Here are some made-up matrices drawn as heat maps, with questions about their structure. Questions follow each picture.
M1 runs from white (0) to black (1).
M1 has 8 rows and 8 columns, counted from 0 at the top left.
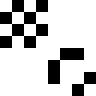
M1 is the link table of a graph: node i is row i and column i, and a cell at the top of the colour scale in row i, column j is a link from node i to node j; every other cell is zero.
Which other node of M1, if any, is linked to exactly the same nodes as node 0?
node 2
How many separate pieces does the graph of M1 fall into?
2
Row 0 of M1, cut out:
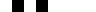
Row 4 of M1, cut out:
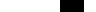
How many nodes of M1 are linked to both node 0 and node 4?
0
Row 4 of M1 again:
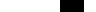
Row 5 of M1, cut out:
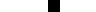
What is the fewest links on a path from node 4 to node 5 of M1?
1
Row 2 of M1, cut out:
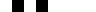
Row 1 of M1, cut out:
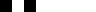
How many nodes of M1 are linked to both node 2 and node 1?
0
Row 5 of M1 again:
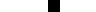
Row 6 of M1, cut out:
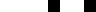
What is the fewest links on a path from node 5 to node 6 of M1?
2
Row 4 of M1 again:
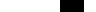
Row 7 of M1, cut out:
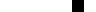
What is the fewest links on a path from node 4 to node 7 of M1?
2
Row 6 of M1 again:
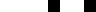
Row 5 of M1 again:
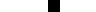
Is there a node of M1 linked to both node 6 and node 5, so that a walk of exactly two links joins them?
yes
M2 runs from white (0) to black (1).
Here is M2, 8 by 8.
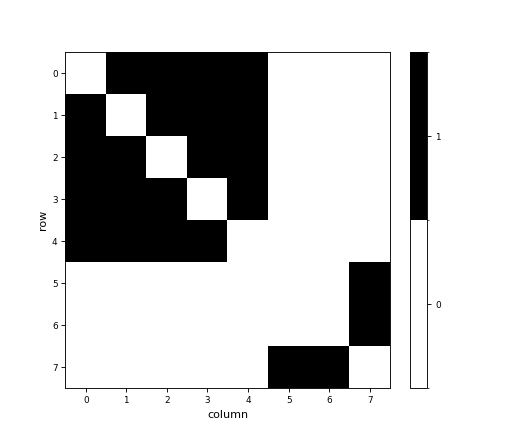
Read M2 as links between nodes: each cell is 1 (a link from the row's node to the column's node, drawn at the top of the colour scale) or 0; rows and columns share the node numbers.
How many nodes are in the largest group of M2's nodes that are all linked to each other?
5
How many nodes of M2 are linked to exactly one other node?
2
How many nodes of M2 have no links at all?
0
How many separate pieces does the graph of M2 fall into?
2
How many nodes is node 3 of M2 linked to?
4
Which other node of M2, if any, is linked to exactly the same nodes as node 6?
node 5
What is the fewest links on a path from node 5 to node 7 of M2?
1
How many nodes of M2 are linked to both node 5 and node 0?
0
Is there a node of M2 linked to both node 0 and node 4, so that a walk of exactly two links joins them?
yes
